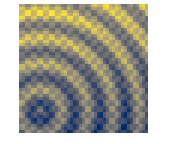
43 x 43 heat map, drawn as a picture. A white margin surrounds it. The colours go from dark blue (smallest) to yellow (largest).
Rings spread out from the bottom left. On average the colour sits 50% of the way up the scale. No lone cell stands out from its neighbours. Values rise toward the top.
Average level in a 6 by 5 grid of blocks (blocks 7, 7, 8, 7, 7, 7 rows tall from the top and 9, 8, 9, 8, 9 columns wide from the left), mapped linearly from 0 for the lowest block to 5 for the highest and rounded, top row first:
5 5 4 4 4
4 4 3 4 4
3 3 3 2 2
2 1 2 2 2
1 2 1 1 1
1 1 0 0 0
